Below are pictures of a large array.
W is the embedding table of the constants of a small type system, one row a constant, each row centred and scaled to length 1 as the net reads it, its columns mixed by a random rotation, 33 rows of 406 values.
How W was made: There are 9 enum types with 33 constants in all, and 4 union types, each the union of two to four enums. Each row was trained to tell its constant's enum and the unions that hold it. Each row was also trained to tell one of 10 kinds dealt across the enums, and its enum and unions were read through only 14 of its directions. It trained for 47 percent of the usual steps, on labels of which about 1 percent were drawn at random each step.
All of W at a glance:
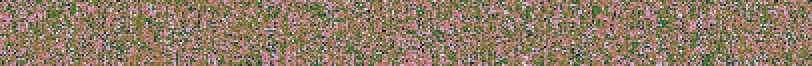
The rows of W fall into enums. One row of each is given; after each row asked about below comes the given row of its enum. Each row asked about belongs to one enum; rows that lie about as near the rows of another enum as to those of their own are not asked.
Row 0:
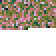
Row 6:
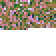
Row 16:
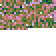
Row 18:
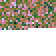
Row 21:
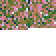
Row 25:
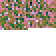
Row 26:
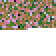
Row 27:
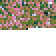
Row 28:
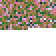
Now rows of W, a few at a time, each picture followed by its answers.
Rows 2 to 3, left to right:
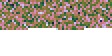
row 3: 28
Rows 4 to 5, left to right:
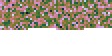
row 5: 0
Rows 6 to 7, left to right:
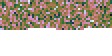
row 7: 25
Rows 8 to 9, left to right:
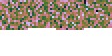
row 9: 16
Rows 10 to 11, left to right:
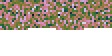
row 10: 0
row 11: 6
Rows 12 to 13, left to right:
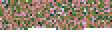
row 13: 6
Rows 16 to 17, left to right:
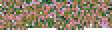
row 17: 28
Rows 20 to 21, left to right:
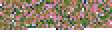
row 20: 16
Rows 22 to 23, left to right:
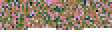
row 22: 25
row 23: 16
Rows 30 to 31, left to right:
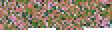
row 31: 28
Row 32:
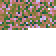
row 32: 28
